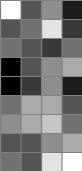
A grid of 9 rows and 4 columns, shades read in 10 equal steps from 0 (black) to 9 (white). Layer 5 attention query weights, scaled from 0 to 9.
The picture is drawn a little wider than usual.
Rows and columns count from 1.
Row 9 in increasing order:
3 4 8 9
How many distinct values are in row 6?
3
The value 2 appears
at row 2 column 4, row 3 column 3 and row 5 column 2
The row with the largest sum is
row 9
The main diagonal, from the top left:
9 4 2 6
